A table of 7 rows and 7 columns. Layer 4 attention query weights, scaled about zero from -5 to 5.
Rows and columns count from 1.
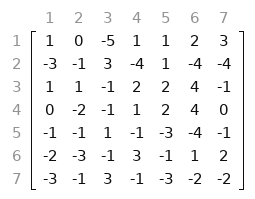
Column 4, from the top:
1 -4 2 1 -1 3 -1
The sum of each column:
-7 -7 -1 1 -1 1 -3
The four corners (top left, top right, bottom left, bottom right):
1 3 -3 -2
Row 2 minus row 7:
0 0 0 -3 4 -2 -2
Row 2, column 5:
1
